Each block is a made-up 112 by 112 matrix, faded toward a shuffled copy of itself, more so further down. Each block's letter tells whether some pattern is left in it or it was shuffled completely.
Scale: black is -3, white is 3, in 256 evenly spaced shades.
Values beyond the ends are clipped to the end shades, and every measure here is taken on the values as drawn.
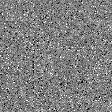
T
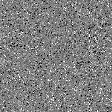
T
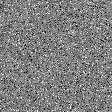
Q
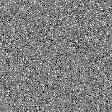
T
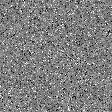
Q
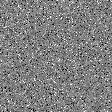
Q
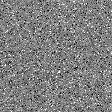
T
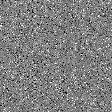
T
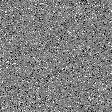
Q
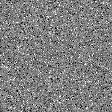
T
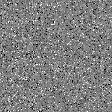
T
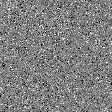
T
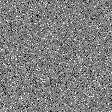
Q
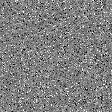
T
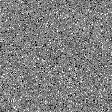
T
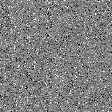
T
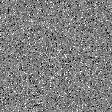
T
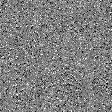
T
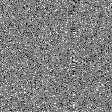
T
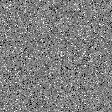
T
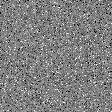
Q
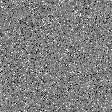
Q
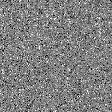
T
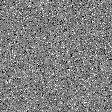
Q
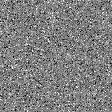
T
